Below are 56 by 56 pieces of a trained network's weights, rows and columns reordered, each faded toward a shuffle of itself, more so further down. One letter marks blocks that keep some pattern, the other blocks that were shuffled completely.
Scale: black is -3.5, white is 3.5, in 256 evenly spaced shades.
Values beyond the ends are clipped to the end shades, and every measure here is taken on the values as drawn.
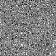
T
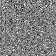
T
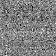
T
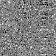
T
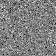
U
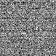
T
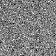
T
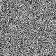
U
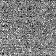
T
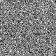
T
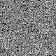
T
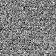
T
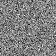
U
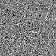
T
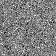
U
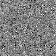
T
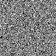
T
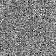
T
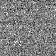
T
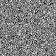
T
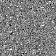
T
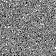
U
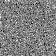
U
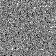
U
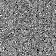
T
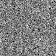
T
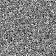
U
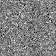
T
